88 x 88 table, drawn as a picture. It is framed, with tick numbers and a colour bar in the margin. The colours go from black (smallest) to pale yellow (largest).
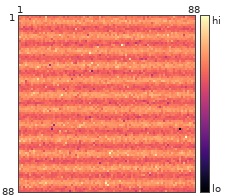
No overall slope runs across the table. Overall the values sit about 70% of the way up the scale. Stripes running across repeat 12 times from top to bottom. No row or column stands out. A few values lie far out on both sides of the bulk.
